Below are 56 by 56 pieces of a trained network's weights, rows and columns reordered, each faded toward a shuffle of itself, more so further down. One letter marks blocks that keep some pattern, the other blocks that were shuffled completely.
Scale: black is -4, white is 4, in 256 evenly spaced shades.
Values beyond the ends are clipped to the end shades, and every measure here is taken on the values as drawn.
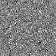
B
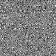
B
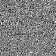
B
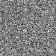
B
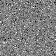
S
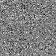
B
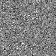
B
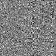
B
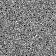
S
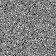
S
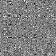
B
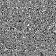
B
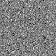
B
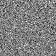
S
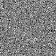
B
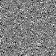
B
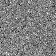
S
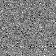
B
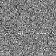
B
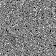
S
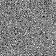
B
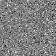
B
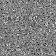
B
